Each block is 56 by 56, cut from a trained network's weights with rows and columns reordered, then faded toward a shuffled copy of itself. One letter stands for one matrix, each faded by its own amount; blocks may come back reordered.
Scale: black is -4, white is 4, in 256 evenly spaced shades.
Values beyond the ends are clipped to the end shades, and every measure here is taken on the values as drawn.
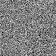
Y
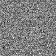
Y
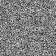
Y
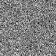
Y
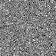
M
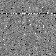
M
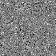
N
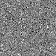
N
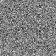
Y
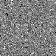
N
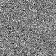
Y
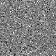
N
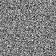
Y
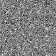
N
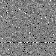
M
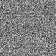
Y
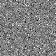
N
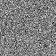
Y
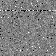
M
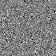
N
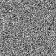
Y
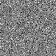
Y
